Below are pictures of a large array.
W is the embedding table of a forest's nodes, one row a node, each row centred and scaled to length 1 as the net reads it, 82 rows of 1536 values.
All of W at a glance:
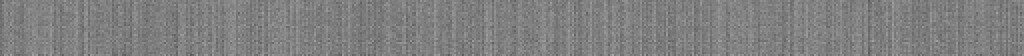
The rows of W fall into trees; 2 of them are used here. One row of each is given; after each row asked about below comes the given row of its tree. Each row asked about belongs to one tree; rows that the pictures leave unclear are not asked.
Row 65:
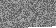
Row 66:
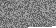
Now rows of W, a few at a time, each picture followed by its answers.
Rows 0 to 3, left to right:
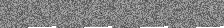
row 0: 66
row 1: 65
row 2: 65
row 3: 66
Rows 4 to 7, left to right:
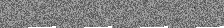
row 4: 65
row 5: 66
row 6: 65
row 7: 66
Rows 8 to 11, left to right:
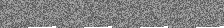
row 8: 65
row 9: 65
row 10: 66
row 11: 66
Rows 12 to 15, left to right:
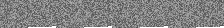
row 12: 66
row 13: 65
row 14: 66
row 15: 65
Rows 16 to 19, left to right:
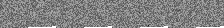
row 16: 65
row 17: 66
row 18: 66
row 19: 66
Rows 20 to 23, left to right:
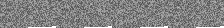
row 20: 66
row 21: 66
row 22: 65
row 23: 66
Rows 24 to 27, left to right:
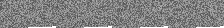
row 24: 65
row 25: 65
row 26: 66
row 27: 66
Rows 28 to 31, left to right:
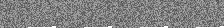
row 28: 66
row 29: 65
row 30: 66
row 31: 66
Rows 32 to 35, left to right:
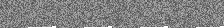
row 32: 65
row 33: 65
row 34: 66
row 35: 66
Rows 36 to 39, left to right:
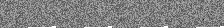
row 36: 66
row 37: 66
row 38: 66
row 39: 65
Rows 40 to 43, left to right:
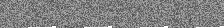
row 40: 65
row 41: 65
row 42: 66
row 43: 66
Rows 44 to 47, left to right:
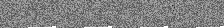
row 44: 65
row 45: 65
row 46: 66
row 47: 65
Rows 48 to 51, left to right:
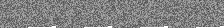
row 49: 66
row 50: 65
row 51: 66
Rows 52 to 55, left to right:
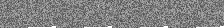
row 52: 66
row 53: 66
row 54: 66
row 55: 65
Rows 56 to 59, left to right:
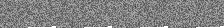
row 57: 66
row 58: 65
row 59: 65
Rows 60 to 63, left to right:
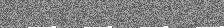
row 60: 66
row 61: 66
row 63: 65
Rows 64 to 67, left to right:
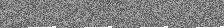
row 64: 65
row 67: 65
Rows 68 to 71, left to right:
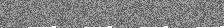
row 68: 66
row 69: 66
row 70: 66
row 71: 65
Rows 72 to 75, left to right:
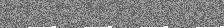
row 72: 66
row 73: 65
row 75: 65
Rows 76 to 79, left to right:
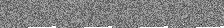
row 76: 66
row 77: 65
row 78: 66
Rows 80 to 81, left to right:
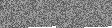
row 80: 65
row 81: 66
